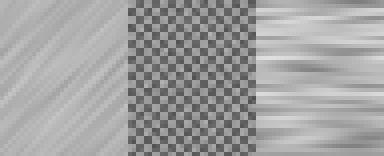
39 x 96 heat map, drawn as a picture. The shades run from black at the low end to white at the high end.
It is made of 1 by 3 panels. Panel 1,1: high, slanting up to the right, faint in contrast. Panel 1,2: middling, checkered, strong in contrast. Panel 1,3: high, streaked across.
